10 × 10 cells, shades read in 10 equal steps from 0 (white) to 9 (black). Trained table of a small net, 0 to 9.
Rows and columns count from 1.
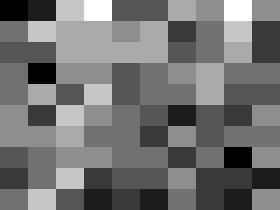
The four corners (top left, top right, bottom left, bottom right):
9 4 5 4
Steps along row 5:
down up down up down same down up same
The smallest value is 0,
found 2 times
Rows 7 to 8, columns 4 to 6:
5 5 7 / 4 5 5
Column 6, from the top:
6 3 3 5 5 6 7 5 6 8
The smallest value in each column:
4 2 2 0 3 3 3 3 0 4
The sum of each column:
56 51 35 40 53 54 53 51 52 54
